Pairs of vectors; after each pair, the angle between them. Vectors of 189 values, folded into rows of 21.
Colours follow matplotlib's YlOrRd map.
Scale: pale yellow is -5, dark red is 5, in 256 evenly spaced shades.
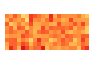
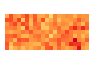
partly opposed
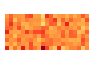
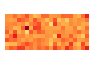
orthogonal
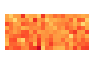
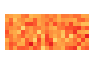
partly aligned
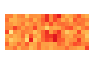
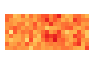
nearly parallel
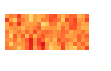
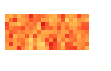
nearly opposite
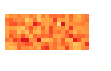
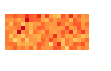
partly opposed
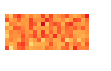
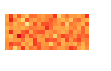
orthogonal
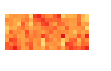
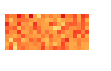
partly opposed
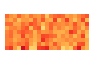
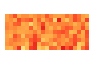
nearly opposite
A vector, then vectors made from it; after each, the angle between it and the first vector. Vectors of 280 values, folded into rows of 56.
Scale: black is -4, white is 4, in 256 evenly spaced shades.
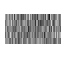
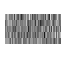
nearly parallel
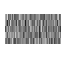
orthogonal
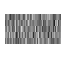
orthogonal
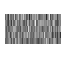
nearly opposite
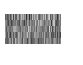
nearly opposite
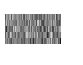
orthogonal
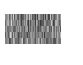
nearly parallel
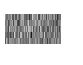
partly opposed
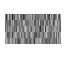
partly aligned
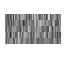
nearly opposite
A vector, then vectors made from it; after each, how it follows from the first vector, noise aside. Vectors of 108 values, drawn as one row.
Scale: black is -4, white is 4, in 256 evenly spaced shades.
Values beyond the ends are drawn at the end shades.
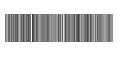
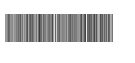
reversed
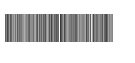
wrapped around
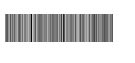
negated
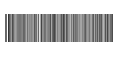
wrapped around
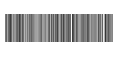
wrapped around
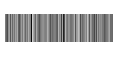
negated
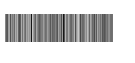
negated
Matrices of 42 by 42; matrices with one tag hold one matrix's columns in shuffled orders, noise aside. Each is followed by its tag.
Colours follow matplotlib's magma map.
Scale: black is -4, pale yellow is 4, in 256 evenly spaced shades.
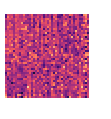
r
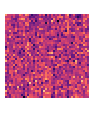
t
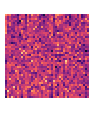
t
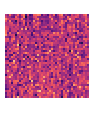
t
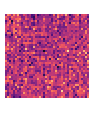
t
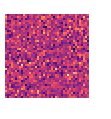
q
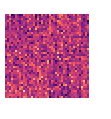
t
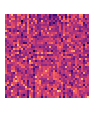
t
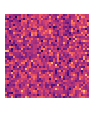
q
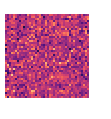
q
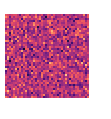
q
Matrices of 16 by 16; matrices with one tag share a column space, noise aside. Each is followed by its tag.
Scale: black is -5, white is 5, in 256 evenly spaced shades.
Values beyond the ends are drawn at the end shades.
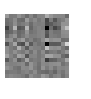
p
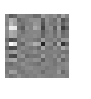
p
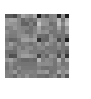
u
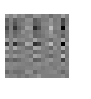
p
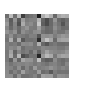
u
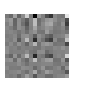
u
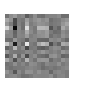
p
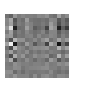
p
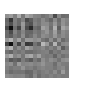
p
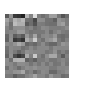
u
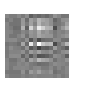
p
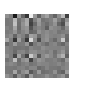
u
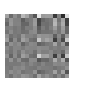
u
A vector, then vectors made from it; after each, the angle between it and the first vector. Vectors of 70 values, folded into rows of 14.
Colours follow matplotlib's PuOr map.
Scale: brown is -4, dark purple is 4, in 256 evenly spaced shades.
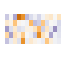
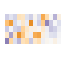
partly aligned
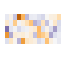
nearly parallel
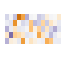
nearly parallel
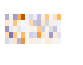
nearly parallel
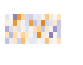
nearly parallel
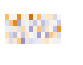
orthogonal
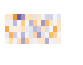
nearly opposite
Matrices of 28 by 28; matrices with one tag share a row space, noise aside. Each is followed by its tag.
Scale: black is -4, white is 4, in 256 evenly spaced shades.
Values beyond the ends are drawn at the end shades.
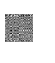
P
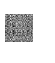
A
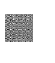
A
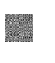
P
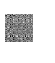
A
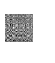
A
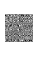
P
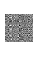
P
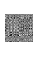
P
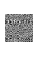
P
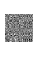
P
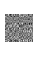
P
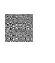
A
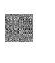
P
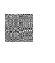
P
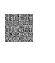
P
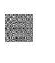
A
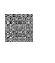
A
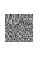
P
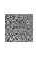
A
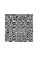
A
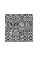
P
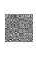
P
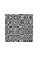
P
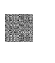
P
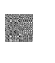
P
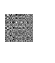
A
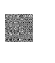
P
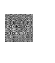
A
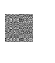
P
